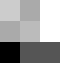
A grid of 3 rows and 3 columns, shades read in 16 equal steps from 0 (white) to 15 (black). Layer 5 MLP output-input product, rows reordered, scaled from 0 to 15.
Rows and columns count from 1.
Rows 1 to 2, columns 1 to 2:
3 5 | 5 4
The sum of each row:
8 9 35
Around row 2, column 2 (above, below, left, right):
5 10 5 0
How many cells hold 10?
2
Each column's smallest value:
3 4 0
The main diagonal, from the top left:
3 4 10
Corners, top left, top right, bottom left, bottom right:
3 0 15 10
